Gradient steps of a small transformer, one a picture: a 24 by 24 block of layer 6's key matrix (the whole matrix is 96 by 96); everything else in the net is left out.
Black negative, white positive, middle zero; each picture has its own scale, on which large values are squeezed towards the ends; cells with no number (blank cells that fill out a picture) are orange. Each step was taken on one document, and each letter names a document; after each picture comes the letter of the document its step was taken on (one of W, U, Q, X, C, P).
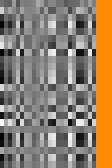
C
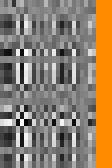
C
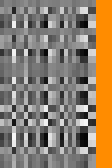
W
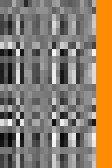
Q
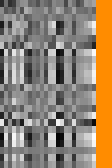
Q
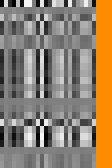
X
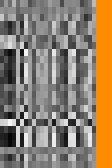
Q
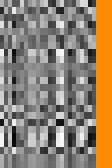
W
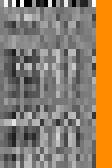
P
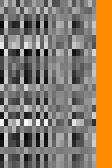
C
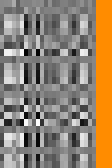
C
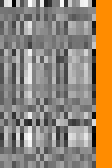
X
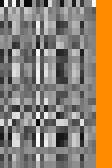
P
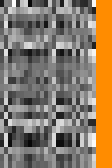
W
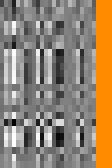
P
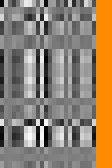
X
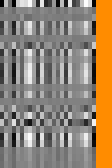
X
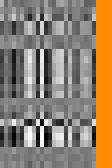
X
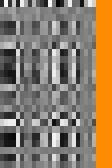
Q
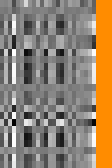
Q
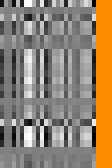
X
